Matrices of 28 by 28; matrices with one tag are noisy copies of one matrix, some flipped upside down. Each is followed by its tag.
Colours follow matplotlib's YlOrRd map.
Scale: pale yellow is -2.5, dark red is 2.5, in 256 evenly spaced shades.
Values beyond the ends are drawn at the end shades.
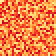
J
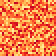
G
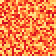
J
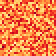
G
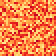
G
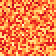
J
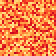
G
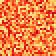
J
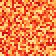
J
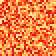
J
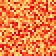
G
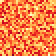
J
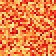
G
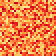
G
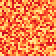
J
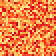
G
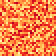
G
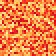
G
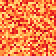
G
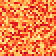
G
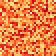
G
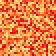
G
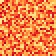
J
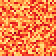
G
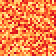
G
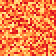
G
